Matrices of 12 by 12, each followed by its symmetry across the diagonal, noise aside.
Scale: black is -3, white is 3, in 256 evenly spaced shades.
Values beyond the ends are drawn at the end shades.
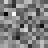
neither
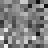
antisymmetric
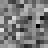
neither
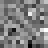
antisymmetric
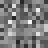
neither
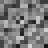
symmetric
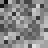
symmetric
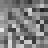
antisymmetric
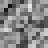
symmetric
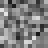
antisymmetric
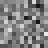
neither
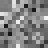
symmetric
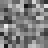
antisymmetric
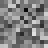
neither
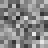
symmetric
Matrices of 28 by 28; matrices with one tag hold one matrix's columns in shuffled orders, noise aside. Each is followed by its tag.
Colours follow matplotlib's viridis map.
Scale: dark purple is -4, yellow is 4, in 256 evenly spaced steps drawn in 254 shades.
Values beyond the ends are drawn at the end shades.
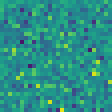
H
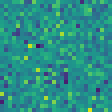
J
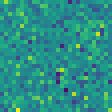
J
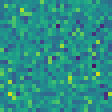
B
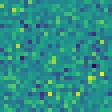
B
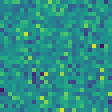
J
